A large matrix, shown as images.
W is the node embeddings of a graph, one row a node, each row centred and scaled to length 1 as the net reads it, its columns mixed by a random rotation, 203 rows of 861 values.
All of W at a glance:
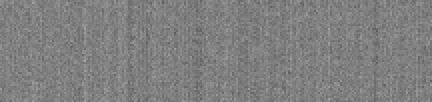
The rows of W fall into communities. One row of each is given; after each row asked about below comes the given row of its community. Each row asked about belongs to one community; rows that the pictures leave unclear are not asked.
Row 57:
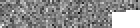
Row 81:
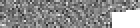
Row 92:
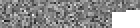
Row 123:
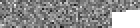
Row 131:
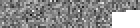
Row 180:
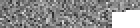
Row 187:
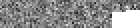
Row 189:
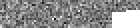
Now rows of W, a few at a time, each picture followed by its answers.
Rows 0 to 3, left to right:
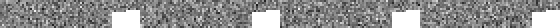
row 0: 57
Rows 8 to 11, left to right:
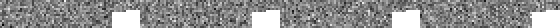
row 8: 92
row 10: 187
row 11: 123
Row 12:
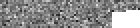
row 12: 92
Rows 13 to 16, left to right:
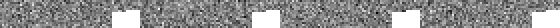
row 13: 180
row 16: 131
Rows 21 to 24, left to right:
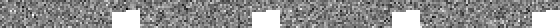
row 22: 81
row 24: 57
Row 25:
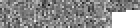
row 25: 131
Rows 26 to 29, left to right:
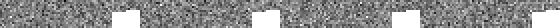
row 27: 180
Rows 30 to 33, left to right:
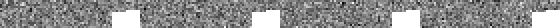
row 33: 131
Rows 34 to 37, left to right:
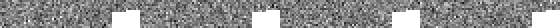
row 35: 187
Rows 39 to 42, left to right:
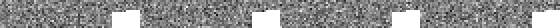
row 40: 180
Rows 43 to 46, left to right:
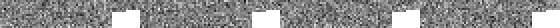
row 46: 81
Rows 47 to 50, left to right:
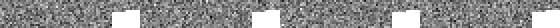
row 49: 180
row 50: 187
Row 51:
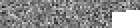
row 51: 92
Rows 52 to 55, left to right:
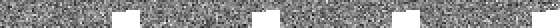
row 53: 123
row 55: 81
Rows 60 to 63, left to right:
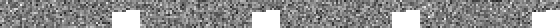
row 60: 180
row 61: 187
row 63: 123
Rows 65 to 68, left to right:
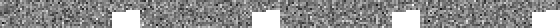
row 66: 81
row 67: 180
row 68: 180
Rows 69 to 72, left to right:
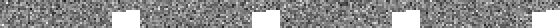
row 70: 57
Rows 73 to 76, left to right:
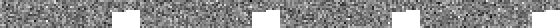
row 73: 187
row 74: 81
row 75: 81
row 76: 131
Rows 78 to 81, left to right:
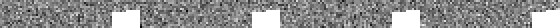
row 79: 81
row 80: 189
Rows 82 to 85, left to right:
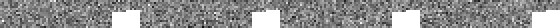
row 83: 123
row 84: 180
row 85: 131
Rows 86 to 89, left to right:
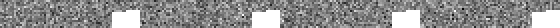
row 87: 187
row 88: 180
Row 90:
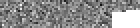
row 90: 187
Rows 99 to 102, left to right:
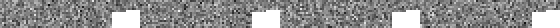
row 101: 92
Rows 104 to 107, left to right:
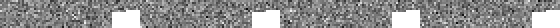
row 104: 92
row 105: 57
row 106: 131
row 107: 131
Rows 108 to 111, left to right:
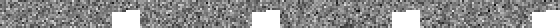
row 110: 123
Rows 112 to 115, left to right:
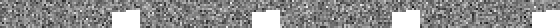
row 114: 189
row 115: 180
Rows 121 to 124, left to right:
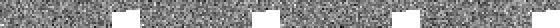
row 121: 81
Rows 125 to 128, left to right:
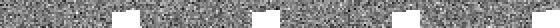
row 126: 57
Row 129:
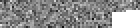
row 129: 123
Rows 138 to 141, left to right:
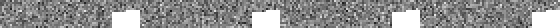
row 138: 189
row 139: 180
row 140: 81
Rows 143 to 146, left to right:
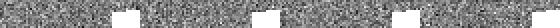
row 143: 187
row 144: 131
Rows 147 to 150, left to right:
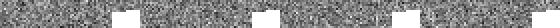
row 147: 92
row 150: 123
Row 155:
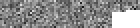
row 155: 187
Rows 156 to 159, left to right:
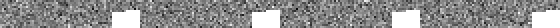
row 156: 189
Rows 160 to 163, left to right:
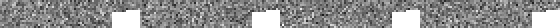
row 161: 92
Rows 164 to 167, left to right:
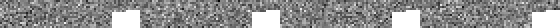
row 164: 131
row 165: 92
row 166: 187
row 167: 131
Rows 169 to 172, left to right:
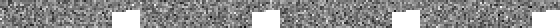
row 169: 180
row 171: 180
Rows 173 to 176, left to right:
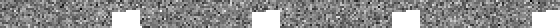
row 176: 81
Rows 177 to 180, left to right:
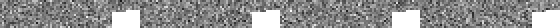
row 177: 131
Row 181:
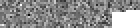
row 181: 187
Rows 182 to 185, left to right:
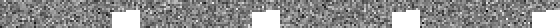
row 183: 131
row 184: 81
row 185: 81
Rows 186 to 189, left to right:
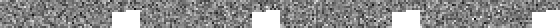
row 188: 57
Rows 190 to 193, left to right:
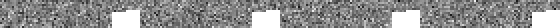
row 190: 123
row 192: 131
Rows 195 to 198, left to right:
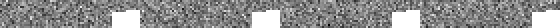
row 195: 57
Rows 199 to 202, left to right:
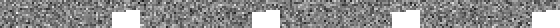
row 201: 81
